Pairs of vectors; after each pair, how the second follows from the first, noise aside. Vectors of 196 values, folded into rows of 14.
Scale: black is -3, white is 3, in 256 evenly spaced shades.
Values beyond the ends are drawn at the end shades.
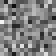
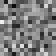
copied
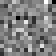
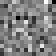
copied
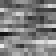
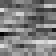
copied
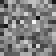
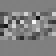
partly zeroed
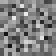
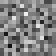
copied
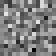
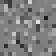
partly zeroed
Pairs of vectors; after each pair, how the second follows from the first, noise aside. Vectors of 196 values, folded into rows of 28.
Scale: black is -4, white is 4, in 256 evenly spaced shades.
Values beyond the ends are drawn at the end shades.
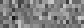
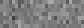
shrunk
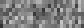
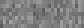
shrunk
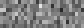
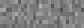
shrunk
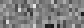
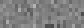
shrunk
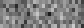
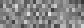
sign-scrambled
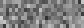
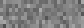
shrunk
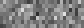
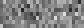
sign-scrambled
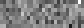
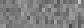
shrunk
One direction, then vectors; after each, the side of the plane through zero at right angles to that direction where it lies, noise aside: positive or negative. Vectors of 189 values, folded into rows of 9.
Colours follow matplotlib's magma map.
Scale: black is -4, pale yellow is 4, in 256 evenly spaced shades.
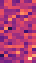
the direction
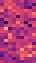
positive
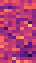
negative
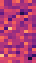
negative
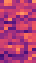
positive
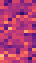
negative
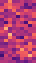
positive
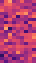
positive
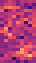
positive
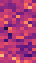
negative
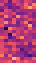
negative
